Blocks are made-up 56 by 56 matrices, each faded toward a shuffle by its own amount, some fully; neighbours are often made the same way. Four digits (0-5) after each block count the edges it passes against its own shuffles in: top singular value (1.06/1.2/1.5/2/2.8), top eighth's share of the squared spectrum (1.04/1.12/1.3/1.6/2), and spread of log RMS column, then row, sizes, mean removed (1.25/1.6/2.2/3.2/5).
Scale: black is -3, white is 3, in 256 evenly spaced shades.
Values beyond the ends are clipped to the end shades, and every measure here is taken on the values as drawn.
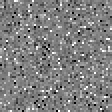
0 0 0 0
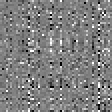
4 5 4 2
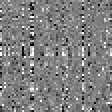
4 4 3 2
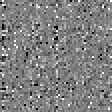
3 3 2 1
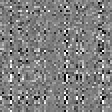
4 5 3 3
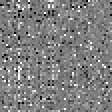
3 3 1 0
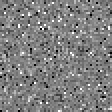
1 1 0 0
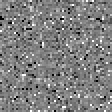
3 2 1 0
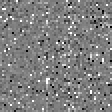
2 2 1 0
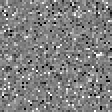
2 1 0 0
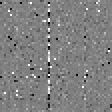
4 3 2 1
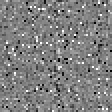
2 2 1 1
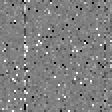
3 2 1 0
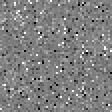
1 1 0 0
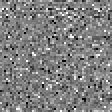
3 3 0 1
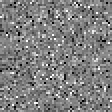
2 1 0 0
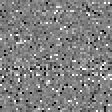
3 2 0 2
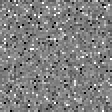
1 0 0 0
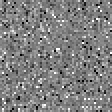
2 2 0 0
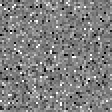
0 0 0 0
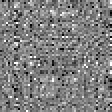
4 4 2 2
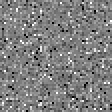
2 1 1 0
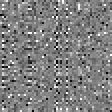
4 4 2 1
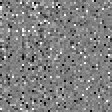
2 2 1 0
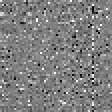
3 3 2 0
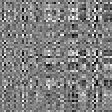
4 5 4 4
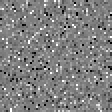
0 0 0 0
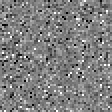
1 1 1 1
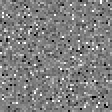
0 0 0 0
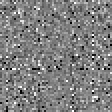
2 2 2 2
